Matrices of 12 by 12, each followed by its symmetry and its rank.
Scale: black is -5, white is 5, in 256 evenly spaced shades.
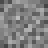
symmetric, full rank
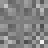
symmetric, rank two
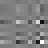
neither, rank one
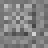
symmetric, rank two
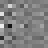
neither, rank two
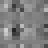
neither, rank two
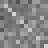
symmetric, full rank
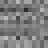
neither, rank two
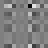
neither, rank one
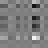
neither, rank one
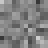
symmetric, rank two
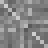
symmetric, full rank
